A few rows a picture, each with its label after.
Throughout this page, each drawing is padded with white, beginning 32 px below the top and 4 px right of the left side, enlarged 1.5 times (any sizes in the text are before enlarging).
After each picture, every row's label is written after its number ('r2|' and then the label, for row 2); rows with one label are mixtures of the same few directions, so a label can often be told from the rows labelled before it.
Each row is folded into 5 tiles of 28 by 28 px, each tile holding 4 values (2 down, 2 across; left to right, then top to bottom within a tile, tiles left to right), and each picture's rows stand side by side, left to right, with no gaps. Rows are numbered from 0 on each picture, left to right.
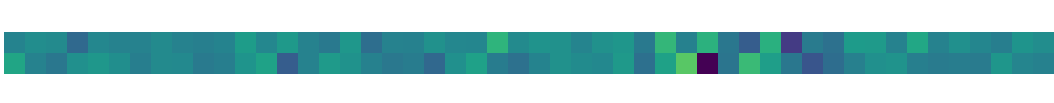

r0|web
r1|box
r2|web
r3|box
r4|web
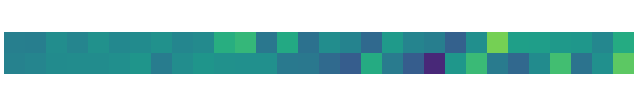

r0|web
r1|web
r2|web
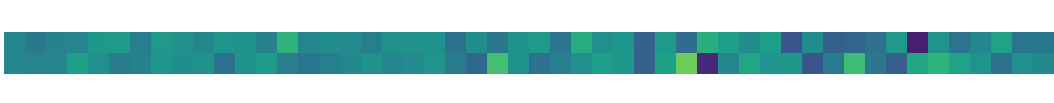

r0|box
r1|web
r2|box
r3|box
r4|web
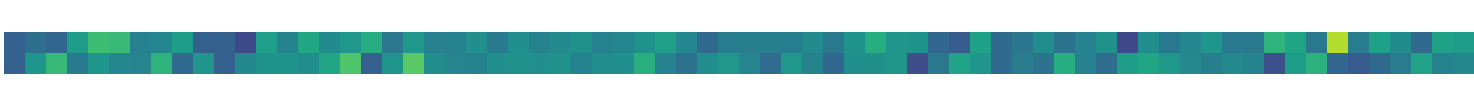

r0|box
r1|web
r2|web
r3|web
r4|box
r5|web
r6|web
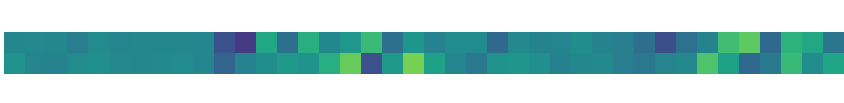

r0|web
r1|web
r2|web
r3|box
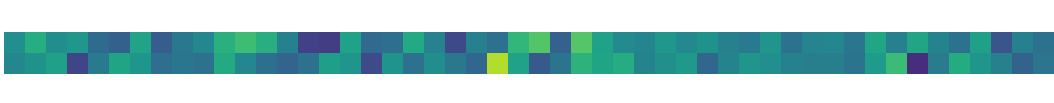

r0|box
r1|box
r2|box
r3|box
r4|box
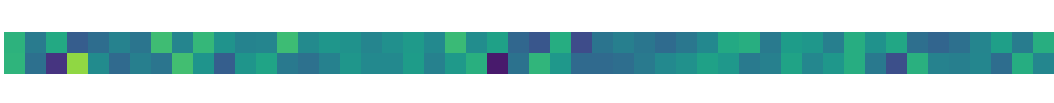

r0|box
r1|web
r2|box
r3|box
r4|box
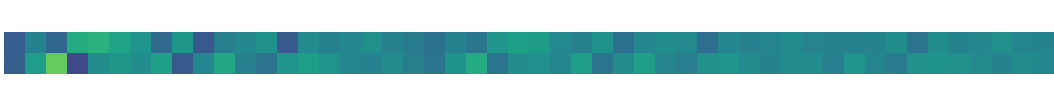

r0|box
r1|web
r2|box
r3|web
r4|web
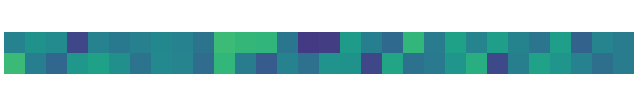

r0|web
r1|box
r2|box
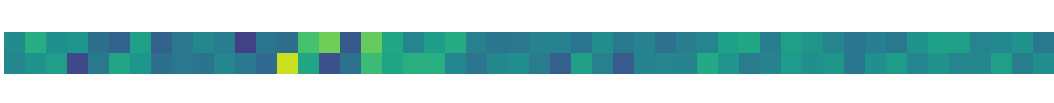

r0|box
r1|box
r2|web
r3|box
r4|box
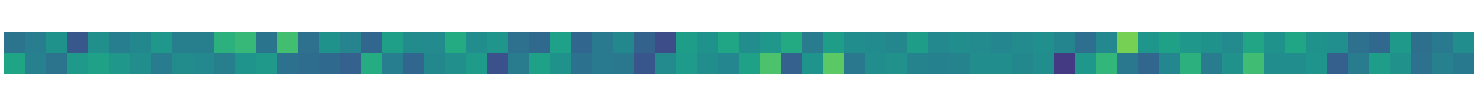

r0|web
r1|web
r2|box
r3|web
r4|web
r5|web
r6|box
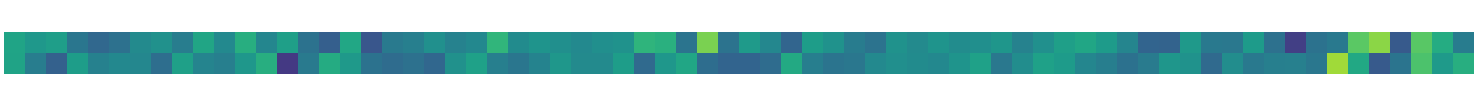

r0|box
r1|box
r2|web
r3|web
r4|web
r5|box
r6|box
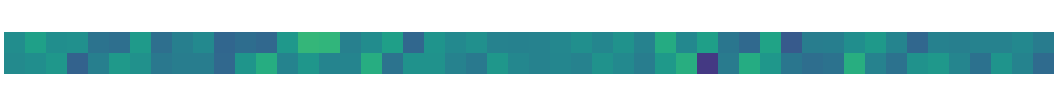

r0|box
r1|box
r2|box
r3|box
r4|web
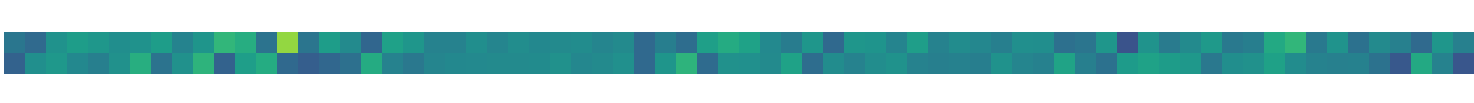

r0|web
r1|web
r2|web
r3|box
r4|web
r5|web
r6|web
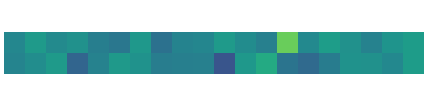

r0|box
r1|web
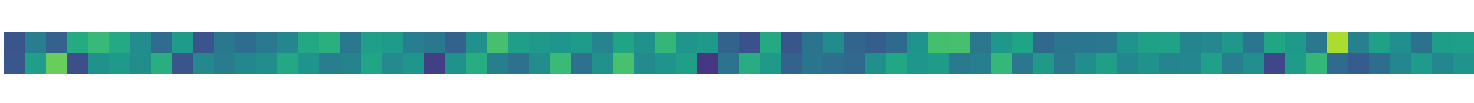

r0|box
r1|box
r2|web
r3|box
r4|box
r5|box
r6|web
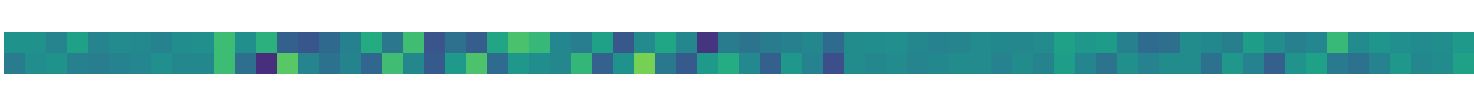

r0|web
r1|box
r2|box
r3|web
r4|box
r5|box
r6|web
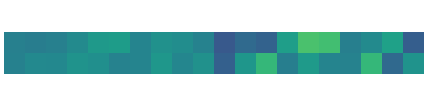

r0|box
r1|box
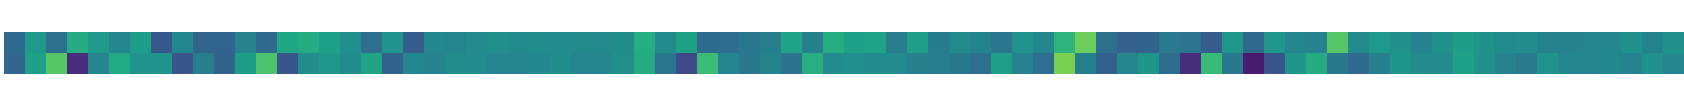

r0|box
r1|box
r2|web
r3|box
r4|web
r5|web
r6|web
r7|box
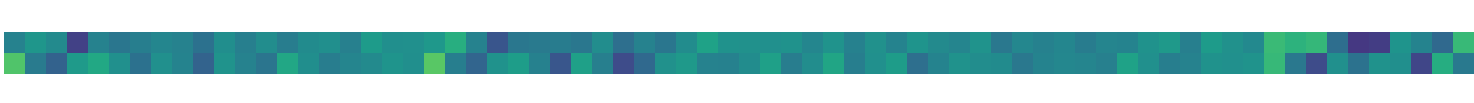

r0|web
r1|box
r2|web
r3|web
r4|box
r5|box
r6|box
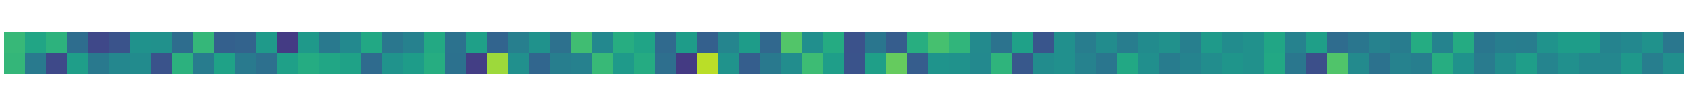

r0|box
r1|web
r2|box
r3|box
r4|box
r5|box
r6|box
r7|box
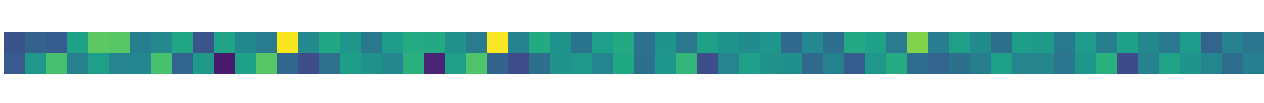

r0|box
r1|web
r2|web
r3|box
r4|web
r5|box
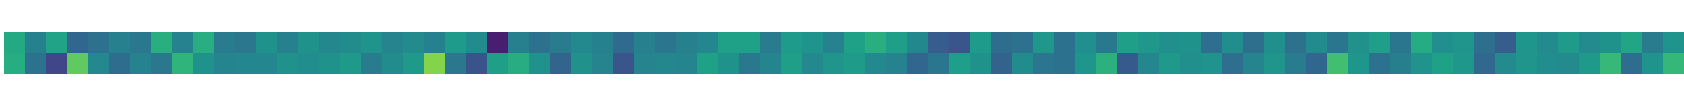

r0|box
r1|web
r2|web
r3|box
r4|box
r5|box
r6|box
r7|web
